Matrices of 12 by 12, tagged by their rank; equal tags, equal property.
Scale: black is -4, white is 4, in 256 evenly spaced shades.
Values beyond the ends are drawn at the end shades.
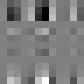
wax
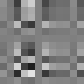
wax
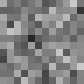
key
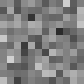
key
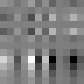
wax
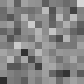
key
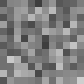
key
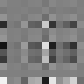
wax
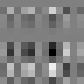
wax
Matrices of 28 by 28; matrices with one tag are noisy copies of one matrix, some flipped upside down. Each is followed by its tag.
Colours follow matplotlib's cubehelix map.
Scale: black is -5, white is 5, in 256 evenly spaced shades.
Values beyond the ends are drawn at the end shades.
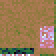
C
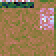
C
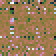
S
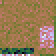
C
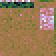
C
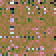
S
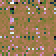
S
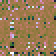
S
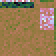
C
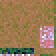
C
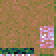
C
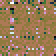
S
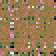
S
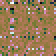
S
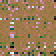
S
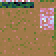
C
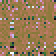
S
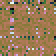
S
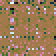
S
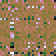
S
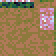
C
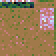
C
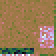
C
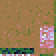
C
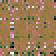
S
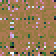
S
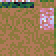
C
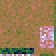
C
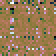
S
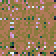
S
